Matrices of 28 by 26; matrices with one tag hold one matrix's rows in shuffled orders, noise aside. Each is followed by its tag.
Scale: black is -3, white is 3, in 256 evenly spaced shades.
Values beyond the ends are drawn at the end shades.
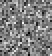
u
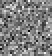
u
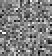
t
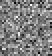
t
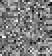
t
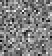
u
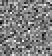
u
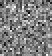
u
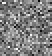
t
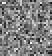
t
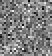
u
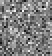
u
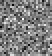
u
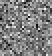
u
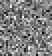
u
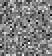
u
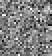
t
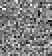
t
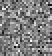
t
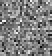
t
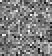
t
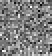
t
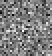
u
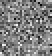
t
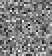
u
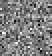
t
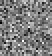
u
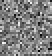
t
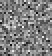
u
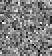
t
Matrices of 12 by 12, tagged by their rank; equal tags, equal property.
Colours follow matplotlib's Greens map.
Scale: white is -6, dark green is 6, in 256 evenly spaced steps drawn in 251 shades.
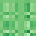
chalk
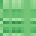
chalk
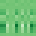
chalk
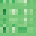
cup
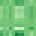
chalk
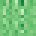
cup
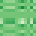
chalk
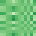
chalk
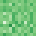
cup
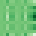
chalk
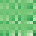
chalk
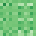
cup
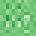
cup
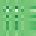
chalk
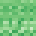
cup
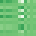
chalk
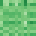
cup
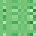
chalk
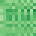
cup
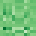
cup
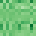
cup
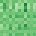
cup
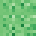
cup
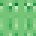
chalk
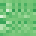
cup
